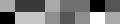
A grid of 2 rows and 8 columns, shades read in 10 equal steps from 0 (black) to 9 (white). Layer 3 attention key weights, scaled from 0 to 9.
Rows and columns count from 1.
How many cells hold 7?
2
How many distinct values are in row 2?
6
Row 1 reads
6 2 2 6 4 4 0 3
